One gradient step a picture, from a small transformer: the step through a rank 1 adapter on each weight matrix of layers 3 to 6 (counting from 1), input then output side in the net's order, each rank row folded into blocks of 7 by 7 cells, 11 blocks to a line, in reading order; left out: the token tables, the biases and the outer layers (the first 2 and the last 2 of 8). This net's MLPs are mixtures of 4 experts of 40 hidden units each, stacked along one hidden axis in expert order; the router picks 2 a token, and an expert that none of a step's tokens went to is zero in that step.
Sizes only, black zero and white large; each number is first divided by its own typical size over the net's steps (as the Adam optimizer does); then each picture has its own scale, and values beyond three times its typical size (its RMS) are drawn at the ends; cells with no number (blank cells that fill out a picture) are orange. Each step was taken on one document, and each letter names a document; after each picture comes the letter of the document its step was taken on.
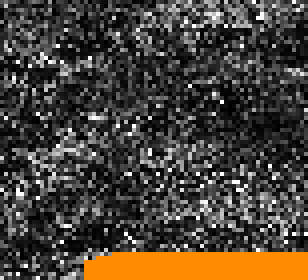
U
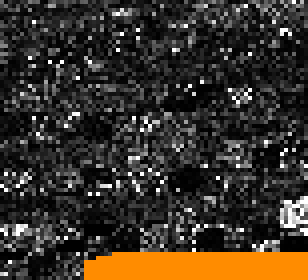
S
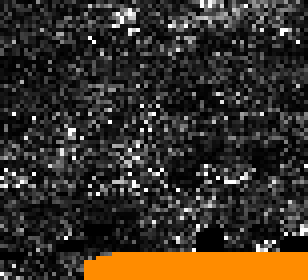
S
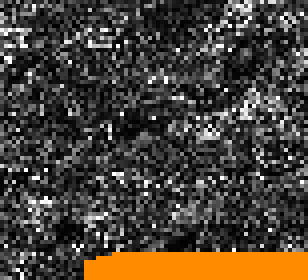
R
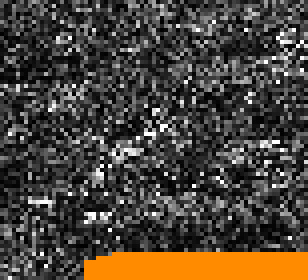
R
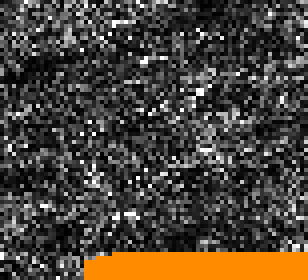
R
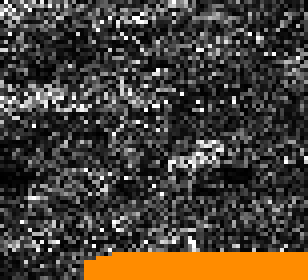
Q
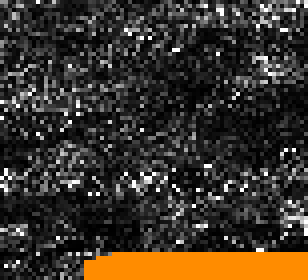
S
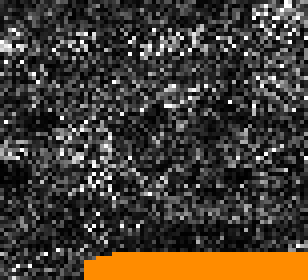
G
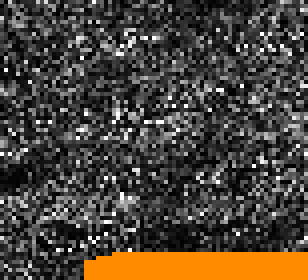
R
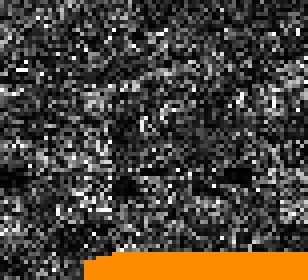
Q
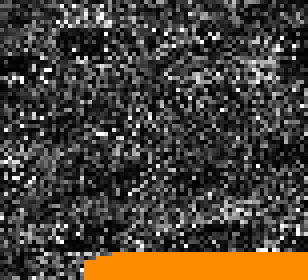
U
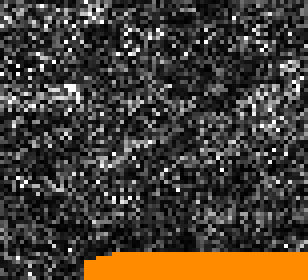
G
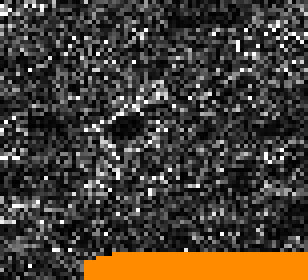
G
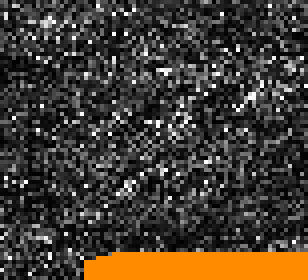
G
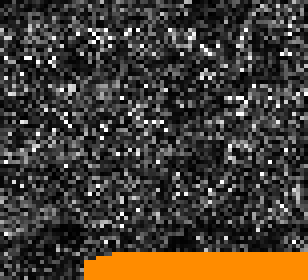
G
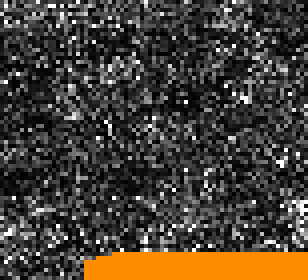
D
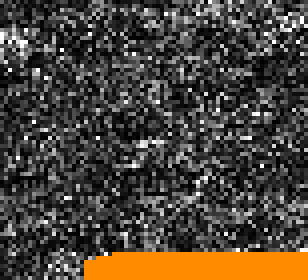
Q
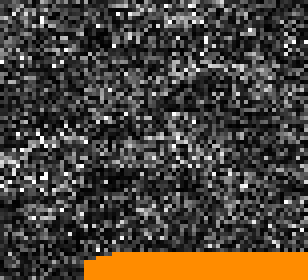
Q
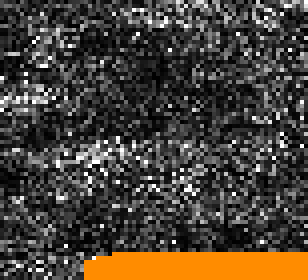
Q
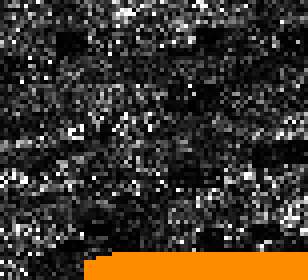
S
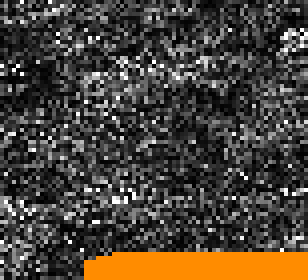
R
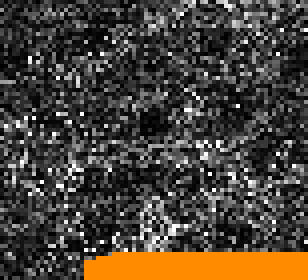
U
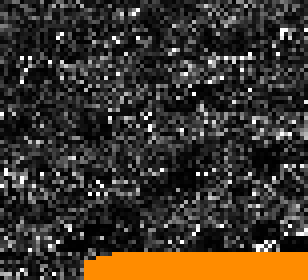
S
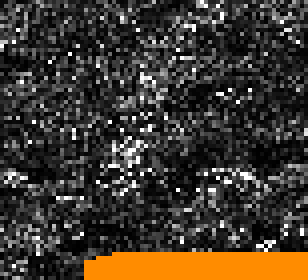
S
